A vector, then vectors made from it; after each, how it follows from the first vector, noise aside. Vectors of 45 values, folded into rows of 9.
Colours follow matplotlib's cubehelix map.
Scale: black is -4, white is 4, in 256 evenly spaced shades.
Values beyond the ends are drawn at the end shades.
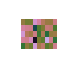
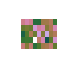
negated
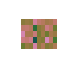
shrunk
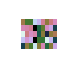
scaled up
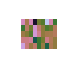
wrapped around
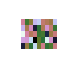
scaled up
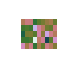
negated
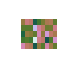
negated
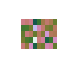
negated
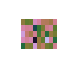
copied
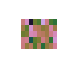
wrapped around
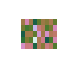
negated
